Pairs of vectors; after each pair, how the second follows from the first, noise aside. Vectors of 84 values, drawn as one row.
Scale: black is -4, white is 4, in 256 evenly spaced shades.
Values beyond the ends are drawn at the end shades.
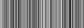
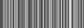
sign-scrambled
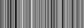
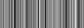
shuffled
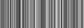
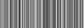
sign-scrambled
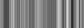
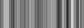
negated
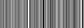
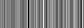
negated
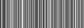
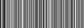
copied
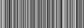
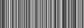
negated
